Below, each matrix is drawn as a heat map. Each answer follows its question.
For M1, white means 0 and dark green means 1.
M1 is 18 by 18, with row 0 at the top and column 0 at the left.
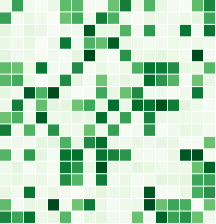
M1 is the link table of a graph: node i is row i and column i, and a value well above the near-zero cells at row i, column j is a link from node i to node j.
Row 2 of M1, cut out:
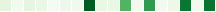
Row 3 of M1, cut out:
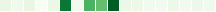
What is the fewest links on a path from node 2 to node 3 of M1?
2
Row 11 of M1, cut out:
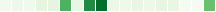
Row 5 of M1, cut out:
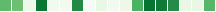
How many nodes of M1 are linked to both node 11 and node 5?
1
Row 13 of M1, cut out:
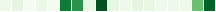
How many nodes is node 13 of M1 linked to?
5
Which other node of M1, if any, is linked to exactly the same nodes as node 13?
node 14
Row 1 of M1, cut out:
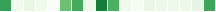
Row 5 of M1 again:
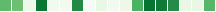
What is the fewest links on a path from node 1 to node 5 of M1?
1
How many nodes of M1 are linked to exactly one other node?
0
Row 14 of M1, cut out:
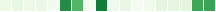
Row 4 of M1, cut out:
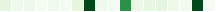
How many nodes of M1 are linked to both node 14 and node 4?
1
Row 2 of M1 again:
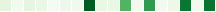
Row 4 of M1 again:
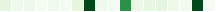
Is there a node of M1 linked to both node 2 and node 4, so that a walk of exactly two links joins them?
yes
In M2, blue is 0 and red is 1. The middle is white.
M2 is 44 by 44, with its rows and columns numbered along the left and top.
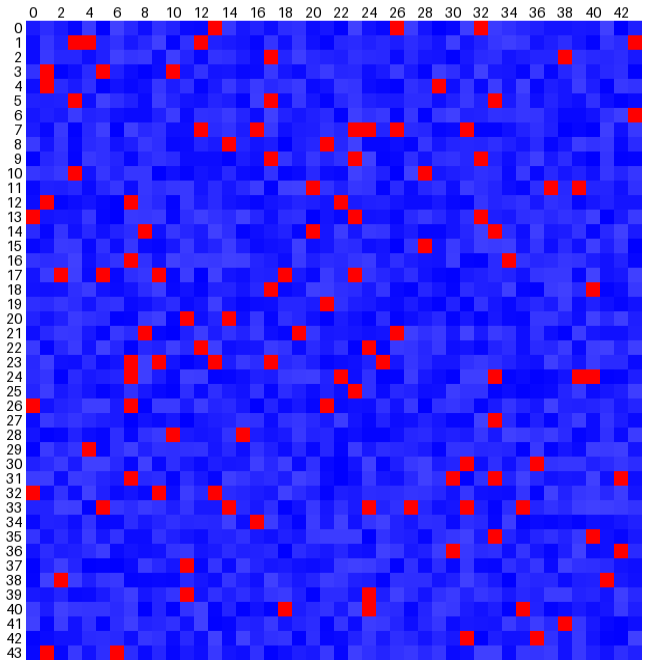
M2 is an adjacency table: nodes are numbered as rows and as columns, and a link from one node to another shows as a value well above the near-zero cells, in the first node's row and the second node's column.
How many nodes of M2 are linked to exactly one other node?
9
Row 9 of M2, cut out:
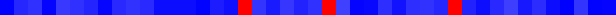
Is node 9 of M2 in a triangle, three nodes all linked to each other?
yes
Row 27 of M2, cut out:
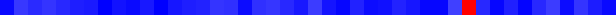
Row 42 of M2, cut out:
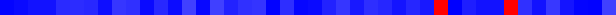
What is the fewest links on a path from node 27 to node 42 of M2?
3
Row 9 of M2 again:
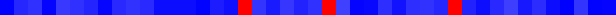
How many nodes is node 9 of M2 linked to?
3
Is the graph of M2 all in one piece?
yes
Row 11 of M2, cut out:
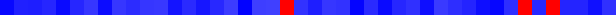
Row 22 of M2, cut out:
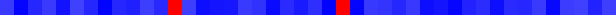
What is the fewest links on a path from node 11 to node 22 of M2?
3
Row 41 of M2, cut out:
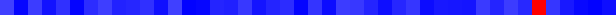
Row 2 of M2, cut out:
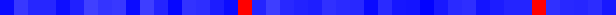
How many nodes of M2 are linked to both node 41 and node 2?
1
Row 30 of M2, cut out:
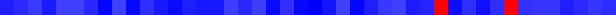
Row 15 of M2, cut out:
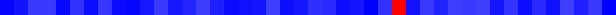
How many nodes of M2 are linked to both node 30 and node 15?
0
